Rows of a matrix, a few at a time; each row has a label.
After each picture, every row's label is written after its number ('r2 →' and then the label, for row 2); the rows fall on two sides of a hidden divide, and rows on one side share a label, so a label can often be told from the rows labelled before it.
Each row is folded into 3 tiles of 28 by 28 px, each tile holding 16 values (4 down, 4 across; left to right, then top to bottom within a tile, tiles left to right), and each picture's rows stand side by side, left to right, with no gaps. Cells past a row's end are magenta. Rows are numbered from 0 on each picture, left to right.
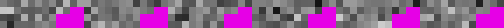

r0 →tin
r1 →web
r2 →web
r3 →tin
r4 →web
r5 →web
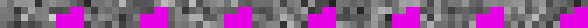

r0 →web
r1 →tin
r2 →web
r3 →web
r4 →tin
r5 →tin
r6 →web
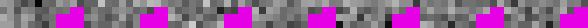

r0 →web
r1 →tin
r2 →web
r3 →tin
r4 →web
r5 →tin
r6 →tin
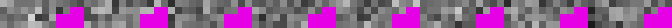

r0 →web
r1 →tin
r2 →tin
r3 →tin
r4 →tin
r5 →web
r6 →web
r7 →web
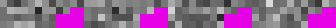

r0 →web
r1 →tin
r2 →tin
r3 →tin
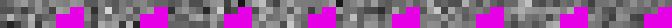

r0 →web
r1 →web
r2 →web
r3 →web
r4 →tin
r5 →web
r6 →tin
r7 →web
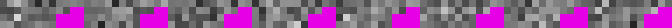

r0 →tin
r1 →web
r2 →tin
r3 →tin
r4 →tin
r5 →web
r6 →web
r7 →tin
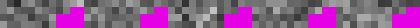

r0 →tin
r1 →tin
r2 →web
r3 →tin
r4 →web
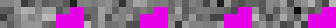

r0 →web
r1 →tin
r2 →web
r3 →web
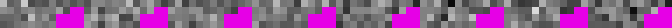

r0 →web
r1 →web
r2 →web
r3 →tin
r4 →web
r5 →web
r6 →web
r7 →web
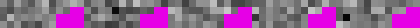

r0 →tin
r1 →tin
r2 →web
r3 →tin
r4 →tin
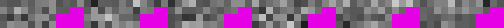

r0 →tin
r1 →web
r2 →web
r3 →web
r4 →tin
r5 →web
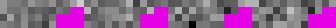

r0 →tin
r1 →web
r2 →tin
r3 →web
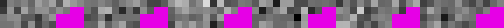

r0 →tin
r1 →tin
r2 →tin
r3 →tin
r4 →tin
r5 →tin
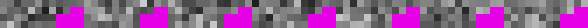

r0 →tin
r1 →web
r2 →web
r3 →web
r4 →web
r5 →tin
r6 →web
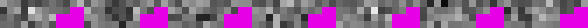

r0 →web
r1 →tin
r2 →tin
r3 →web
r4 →tin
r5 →web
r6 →web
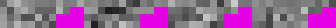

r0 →tin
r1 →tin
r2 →web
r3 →web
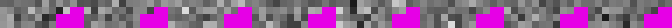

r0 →web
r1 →tin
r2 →tin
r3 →web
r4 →tin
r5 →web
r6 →web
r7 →web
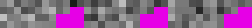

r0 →web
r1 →tin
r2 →web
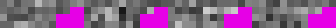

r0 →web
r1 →web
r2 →tin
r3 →web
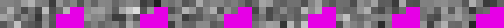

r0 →web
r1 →web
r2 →web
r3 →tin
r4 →web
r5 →web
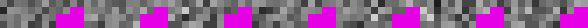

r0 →web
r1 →web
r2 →web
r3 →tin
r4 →tin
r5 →web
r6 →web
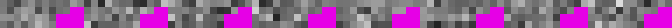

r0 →web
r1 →tin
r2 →web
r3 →tin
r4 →web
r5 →web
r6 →web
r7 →web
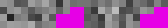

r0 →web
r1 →web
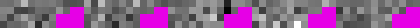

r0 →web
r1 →tin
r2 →web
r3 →web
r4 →tin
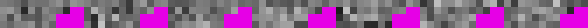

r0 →tin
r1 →tin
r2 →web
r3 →web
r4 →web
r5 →tin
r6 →tin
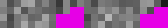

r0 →web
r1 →web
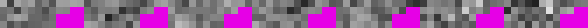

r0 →tin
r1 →tin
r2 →tin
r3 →tin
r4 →web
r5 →web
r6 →web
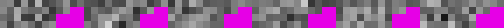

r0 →tin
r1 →web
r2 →web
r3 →web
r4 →web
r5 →tin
